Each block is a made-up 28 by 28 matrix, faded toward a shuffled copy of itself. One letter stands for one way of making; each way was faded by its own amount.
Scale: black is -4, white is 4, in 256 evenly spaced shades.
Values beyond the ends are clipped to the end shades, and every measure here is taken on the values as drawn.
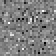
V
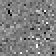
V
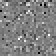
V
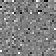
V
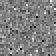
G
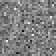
G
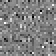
V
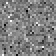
G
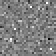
G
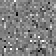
V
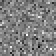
G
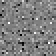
V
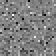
V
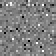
V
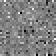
V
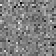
G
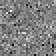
G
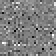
V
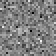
G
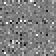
V
